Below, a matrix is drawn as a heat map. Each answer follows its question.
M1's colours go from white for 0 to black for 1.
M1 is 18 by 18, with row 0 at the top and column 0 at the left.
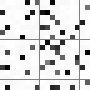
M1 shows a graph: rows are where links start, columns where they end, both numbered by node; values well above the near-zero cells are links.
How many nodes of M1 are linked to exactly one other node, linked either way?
0
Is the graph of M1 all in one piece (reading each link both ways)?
yes
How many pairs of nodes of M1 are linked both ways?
4
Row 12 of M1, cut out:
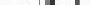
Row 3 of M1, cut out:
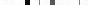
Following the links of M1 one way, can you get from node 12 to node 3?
no
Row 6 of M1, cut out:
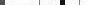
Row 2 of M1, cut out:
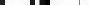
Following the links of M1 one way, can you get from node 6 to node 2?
no
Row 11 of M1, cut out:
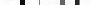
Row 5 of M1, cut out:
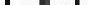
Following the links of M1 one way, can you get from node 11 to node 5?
yes
